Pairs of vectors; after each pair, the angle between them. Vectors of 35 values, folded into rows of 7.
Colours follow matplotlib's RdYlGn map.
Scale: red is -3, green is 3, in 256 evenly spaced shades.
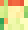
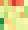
nearly parallel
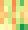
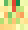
partly aligned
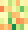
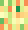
partly aligned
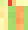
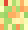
orthogonal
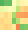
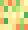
orthogonal
